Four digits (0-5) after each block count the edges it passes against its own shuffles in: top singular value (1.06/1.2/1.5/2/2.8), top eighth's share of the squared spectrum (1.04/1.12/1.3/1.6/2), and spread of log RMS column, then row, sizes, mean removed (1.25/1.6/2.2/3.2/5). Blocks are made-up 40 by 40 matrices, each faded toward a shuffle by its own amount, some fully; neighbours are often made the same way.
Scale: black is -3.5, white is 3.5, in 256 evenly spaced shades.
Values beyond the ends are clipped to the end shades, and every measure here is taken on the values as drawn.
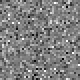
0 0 0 0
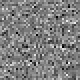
3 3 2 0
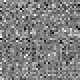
3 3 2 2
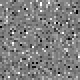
0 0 0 0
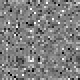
3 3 1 1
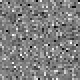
2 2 0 0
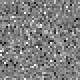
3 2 0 1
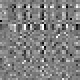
4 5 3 3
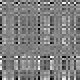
5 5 4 4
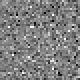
2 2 1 0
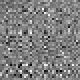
4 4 2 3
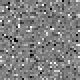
2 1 1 0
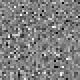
3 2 0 1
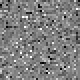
0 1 0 0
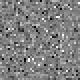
1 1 0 0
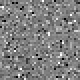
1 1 0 0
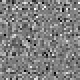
3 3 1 2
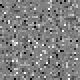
1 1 0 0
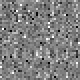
3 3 1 1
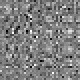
4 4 2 2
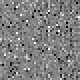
2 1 0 0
